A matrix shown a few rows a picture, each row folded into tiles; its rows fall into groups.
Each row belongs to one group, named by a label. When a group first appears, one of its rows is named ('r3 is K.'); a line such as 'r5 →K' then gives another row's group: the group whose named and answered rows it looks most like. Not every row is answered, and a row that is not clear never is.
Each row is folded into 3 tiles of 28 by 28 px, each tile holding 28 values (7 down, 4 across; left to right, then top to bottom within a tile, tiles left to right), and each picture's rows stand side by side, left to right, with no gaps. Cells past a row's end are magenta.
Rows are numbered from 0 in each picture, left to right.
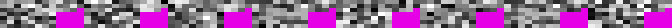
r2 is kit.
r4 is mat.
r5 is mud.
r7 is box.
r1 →kit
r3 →mud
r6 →mud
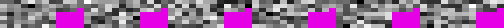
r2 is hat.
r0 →mud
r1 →kit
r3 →box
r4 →mud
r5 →mud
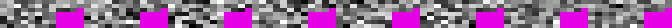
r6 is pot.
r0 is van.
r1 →van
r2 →box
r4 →mud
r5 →mud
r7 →mud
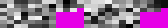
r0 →mat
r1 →hat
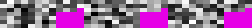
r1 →box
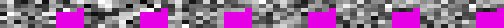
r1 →kit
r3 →hat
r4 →van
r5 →van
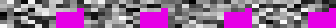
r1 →kit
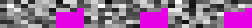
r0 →pot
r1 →van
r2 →mat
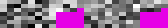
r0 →box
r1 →van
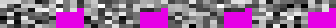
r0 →box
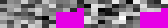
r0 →pot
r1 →mat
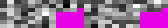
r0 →mat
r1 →mud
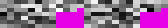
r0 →box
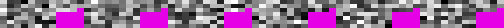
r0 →box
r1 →pot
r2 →kit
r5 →van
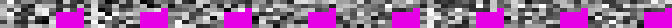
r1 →mat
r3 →box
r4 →van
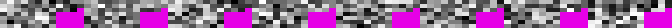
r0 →hat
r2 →hat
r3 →mat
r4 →box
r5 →pot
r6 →kit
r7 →mat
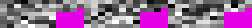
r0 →mud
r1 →hat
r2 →mat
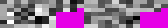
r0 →pot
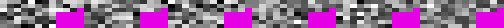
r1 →kit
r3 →van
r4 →van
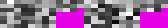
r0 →pot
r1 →pot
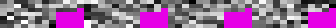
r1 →kit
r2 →mud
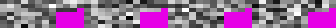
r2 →box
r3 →mat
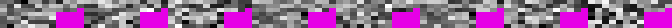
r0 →mud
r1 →kit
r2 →hat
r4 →van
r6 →hat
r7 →kit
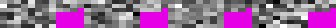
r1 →kit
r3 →mud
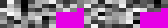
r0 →mat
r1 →hat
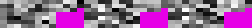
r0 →kit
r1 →box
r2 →box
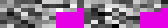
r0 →box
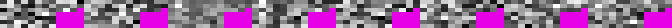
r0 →pot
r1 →hat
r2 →pot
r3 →pot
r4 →pot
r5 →hat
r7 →van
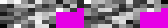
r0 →kit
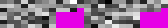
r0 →pot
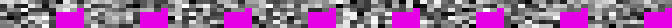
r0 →kit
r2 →van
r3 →van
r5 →kit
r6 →mud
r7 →van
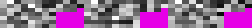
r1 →pot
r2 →hat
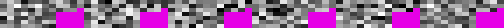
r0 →van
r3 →mat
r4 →pot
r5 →pot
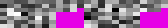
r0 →mat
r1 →box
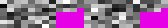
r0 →kit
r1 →mat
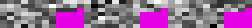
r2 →hat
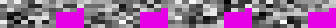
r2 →pot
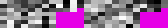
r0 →mat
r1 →hat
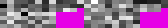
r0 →mat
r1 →hat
